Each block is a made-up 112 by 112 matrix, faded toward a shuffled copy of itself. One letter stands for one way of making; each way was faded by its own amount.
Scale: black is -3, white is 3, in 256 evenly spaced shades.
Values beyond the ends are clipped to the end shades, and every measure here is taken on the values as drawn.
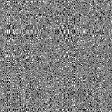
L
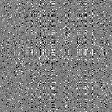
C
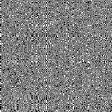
L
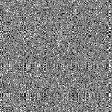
L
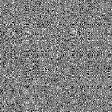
L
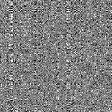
L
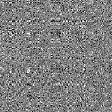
L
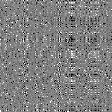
C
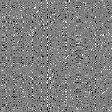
C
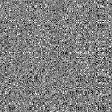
L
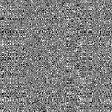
L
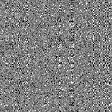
L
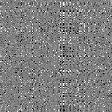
C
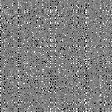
C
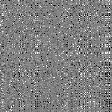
C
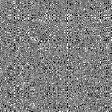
L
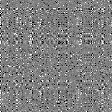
C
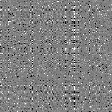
C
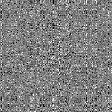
L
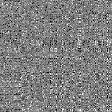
L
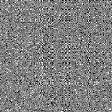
L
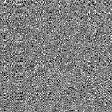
L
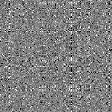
L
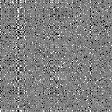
C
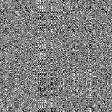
L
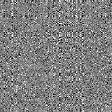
L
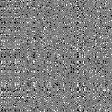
C
